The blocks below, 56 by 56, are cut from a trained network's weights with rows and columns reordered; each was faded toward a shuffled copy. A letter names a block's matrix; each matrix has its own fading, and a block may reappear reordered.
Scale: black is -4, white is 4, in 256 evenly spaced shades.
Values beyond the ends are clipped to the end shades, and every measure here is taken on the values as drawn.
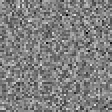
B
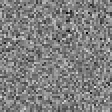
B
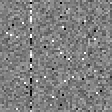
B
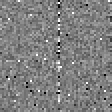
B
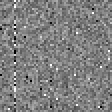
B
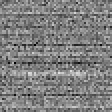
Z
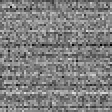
Z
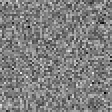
B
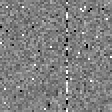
B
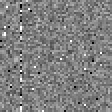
B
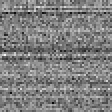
Z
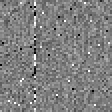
B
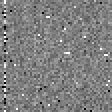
B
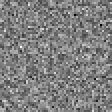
B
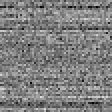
Z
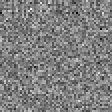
B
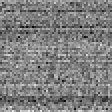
Z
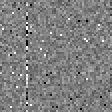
B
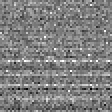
Z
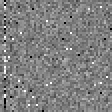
B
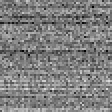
Z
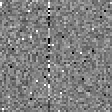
B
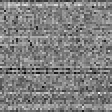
Z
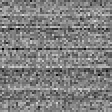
Z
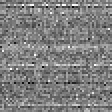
Z
